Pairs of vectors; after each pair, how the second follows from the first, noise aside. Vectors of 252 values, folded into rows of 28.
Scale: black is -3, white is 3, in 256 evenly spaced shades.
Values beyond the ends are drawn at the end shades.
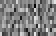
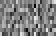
copied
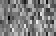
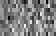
copied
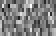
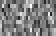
copied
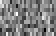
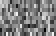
copied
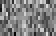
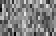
copied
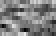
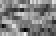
copied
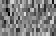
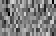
copied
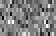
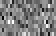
copied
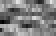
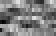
copied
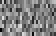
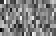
sign-scrambled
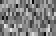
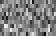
copied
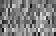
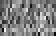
copied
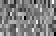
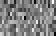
copied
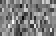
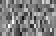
copied
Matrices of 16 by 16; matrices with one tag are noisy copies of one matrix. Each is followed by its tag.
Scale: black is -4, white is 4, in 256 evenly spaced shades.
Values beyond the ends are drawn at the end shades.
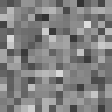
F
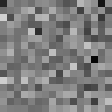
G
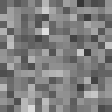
F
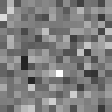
F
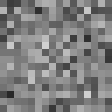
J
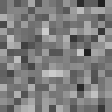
F
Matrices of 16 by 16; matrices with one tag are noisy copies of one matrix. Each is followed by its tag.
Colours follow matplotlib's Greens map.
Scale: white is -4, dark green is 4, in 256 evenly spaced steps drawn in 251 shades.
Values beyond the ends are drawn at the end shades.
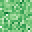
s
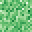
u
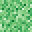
u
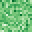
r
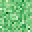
s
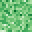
r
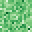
s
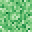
s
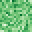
r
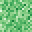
u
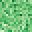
r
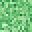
r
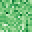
r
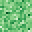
s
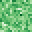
r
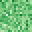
r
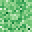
s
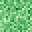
u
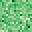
r
